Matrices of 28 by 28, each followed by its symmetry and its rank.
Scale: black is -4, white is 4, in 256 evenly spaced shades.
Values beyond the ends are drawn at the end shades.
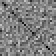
symmetric, full rank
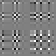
symmetric, rank one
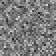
symmetric, full rank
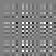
symmetric, rank one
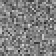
antisymmetric, full rank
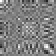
symmetric, rank three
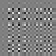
symmetric, rank one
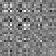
symmetric, rank three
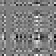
antisymmetric, rank two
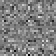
neither, rank five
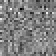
neither, rank five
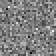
antisymmetric, full rank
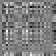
antisymmetric, rank two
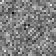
symmetric, full rank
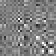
symmetric, rank three
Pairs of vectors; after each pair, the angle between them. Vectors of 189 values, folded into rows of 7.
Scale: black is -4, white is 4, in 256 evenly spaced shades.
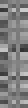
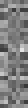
nearly opposite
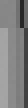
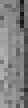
nearly parallel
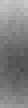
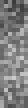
partly opposed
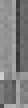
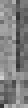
nearly parallel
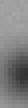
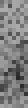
partly aligned
